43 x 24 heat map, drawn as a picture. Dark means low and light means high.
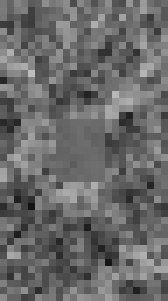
Histogram: bell-shaped. Odd rows or columns: none. Calmest part: centre. Mirror symmetry: none. Odd patch: calmer, in the centre. Stripes: none.
